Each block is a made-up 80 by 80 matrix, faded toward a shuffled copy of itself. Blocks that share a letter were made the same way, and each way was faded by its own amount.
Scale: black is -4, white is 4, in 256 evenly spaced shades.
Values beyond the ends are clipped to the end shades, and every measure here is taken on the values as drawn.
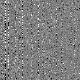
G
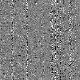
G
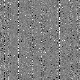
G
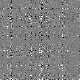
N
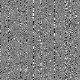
G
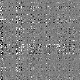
N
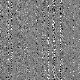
G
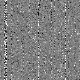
G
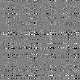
N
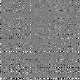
N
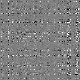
N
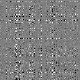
N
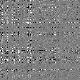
N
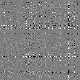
N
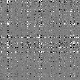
N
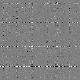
N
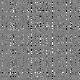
N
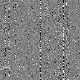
G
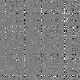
N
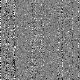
G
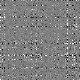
N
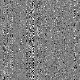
G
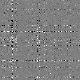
N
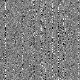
G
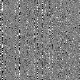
G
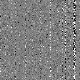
G
